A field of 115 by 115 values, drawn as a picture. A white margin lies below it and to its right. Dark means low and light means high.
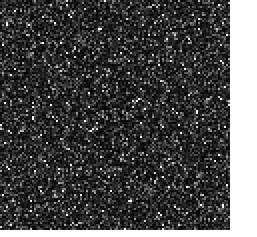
Symmetry: a half turn. Average level on the scale: 20%. Stripes: none. Grain: fine. Seam: none.
